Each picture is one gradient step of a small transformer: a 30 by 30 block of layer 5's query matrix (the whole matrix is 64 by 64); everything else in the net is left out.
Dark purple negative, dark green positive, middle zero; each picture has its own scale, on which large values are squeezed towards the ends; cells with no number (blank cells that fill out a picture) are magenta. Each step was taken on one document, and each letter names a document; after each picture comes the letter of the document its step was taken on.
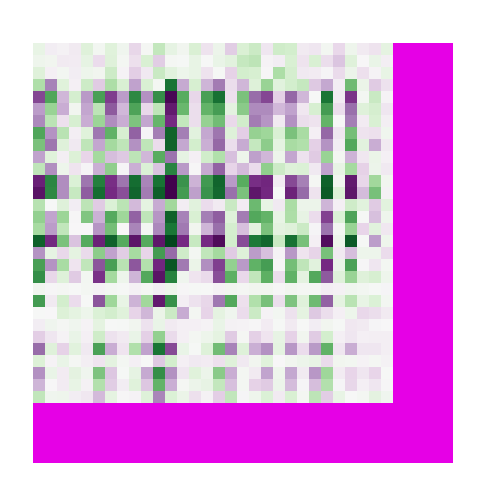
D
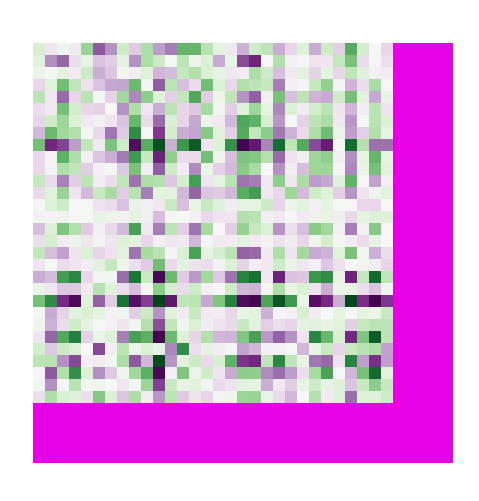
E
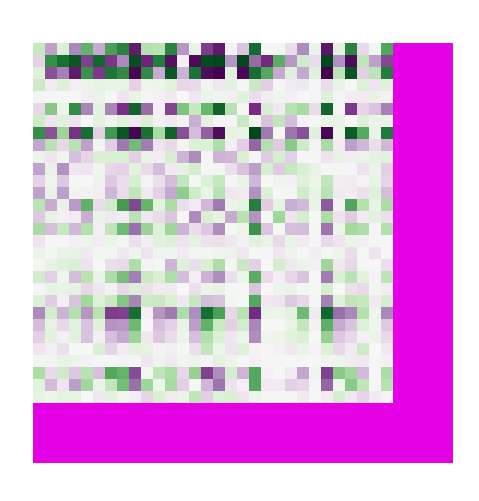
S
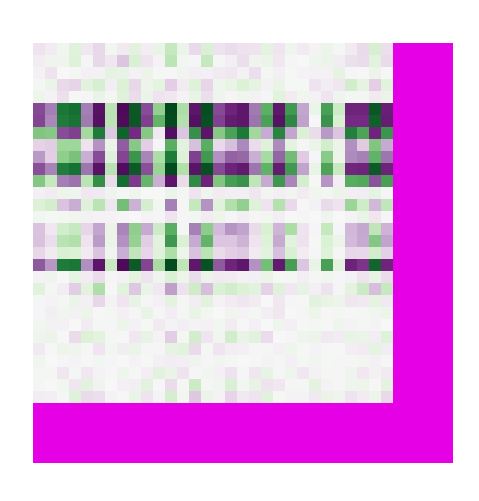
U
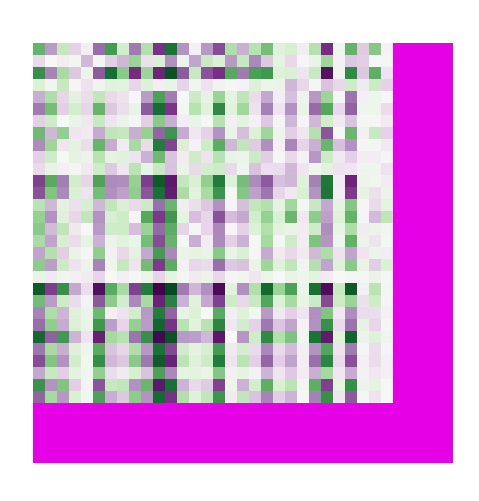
D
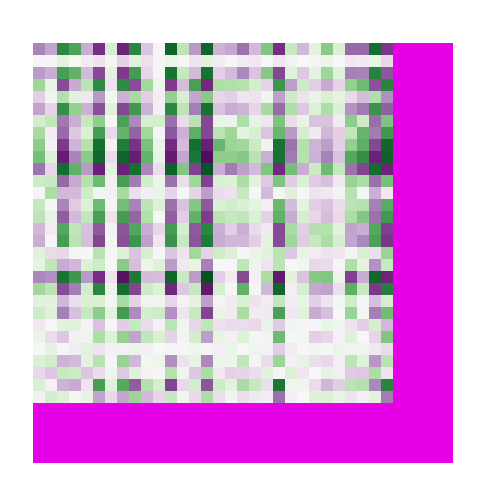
U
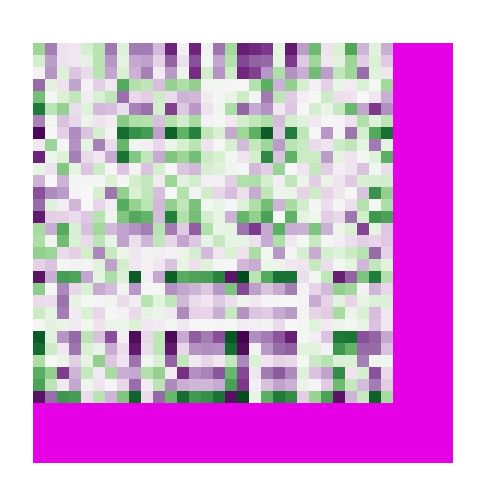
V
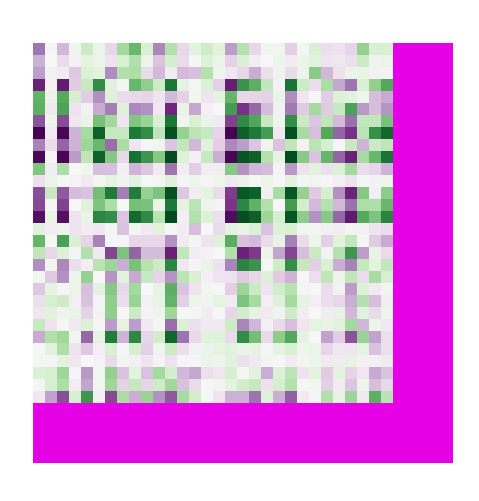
V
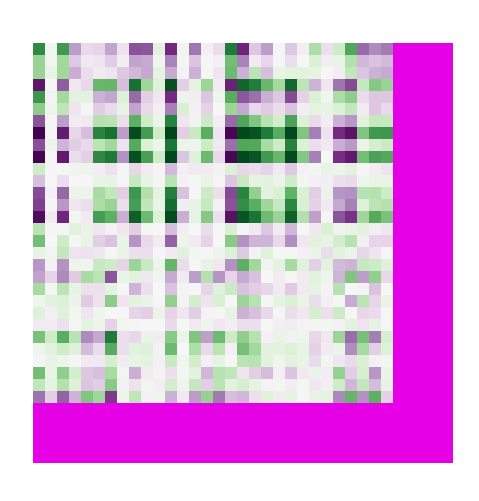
V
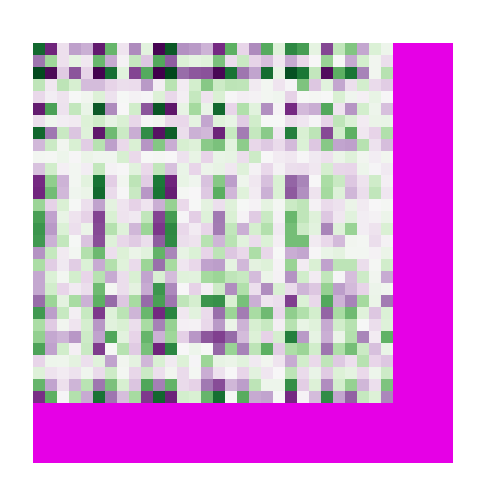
D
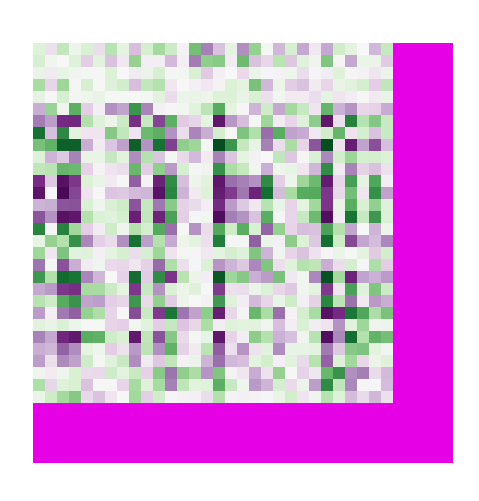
S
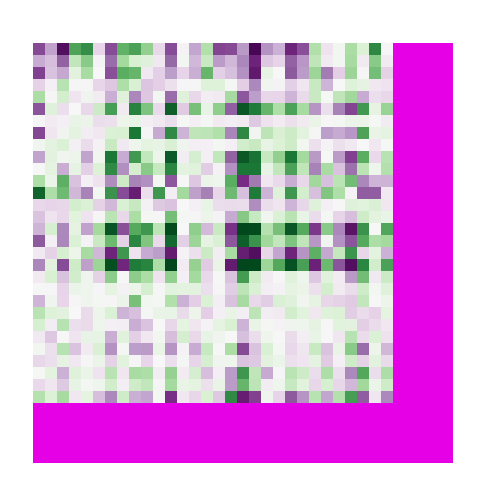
V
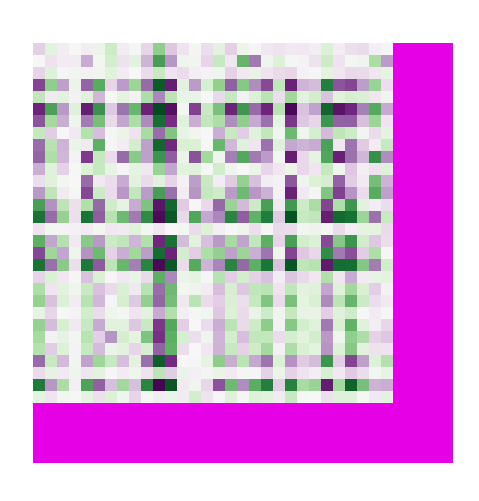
D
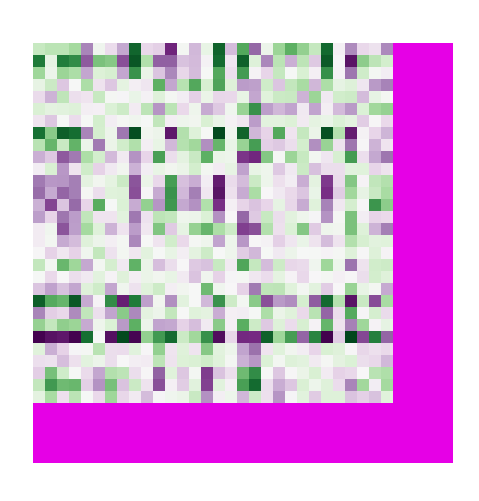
S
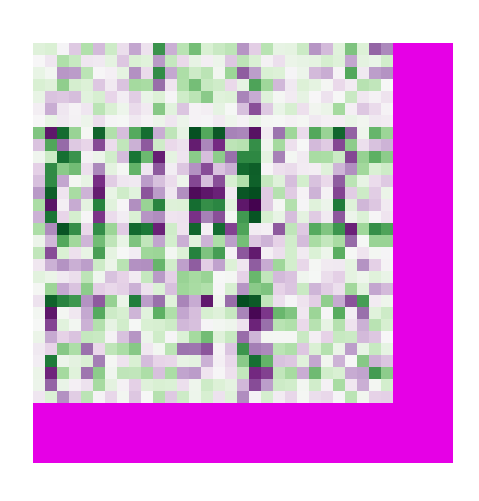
E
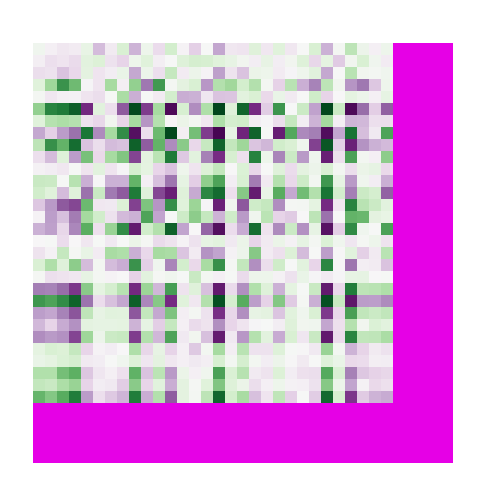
S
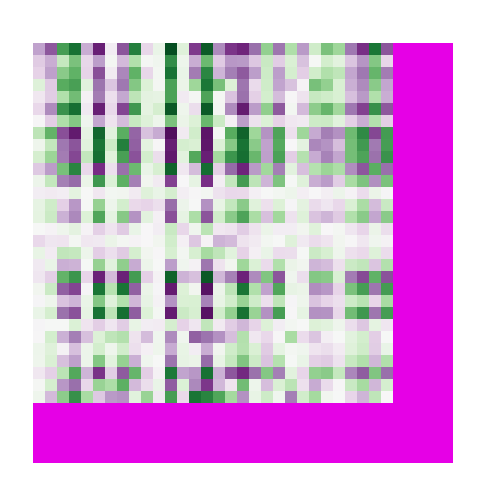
U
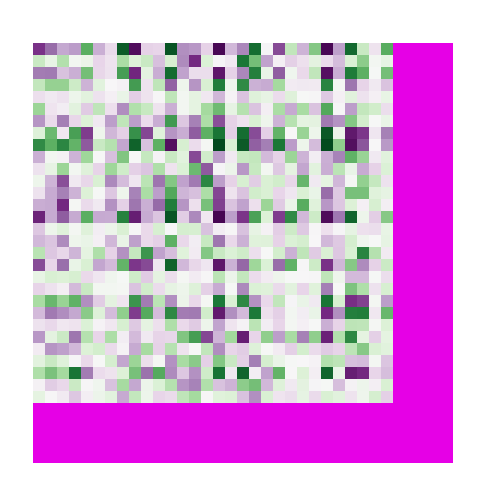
S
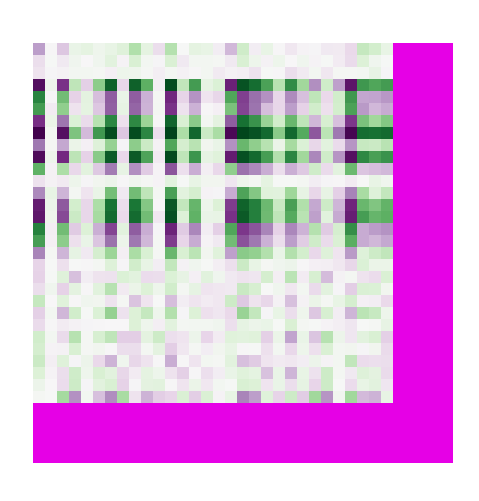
V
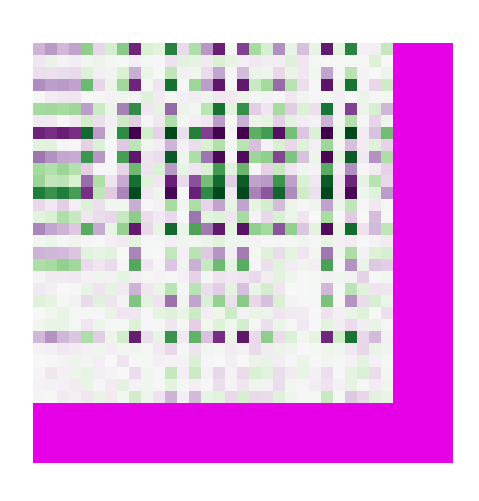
S
